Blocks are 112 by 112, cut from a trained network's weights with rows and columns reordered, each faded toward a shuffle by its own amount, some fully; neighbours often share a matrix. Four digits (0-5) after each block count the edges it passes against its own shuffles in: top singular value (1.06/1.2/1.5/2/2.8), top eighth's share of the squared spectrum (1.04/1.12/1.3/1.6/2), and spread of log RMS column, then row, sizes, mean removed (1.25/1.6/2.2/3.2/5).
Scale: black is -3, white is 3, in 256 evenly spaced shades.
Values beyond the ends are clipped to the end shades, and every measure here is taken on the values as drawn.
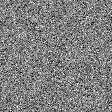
0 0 0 0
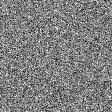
0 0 0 0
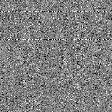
3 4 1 2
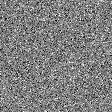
0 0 0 0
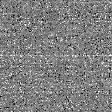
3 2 2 1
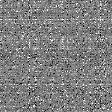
3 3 3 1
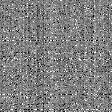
3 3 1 3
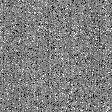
2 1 0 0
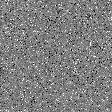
0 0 0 0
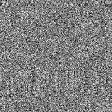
3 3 1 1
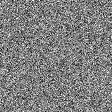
0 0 0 0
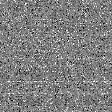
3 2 2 0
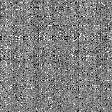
3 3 1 3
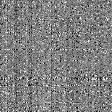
3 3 0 3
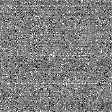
3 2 2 0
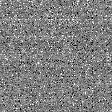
2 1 1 0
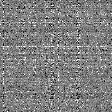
4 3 3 1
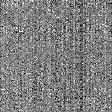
4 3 1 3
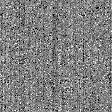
3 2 1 2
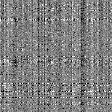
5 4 2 4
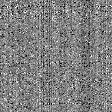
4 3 1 3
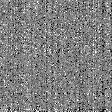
3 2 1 2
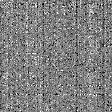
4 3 1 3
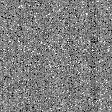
2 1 0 1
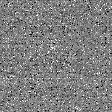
2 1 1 0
